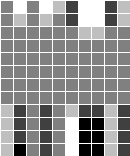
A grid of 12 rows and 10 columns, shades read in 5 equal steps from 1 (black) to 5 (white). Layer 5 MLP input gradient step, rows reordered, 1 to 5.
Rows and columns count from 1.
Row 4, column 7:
3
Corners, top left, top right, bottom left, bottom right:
3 4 4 2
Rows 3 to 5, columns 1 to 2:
3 3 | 3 3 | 3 3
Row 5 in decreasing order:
3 3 3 3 3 3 3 3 3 3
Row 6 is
3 3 3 3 3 3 3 3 3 3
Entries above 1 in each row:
10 10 10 10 10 10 10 10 10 8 8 7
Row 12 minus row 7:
1 -2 0 -1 0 2 -2 -2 1 -1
